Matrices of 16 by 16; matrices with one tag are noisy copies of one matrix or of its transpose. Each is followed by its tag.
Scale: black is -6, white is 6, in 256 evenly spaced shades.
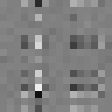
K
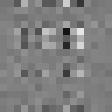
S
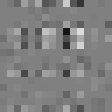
S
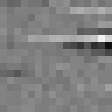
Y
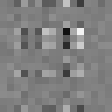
S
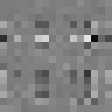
K
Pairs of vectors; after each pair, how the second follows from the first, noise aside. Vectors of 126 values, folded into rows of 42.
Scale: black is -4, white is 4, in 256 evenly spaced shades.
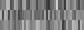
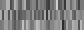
copied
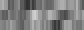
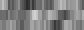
copied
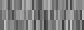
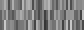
copied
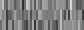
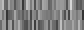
copied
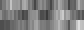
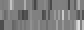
partly zeroed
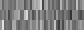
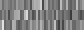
copied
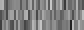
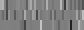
partly zeroed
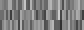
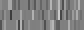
partly zeroed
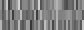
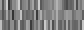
copied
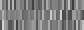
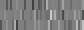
partly zeroed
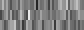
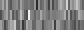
copied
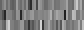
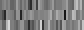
copied
